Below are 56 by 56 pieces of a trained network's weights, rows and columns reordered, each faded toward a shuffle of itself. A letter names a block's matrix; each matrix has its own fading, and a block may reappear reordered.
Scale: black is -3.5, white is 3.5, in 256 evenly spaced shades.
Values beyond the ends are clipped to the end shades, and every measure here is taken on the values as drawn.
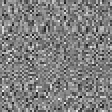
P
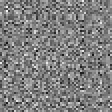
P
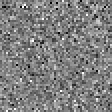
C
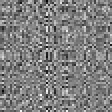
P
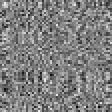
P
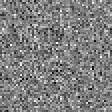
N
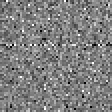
C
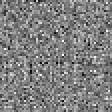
N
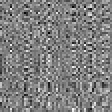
P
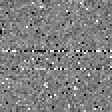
C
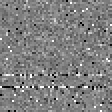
C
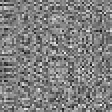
P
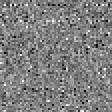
C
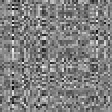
P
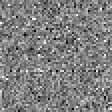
C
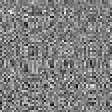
P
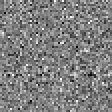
N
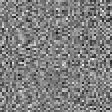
P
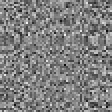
P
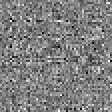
N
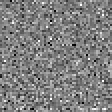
C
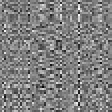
P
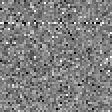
C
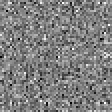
N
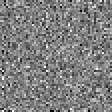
N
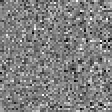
N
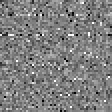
C
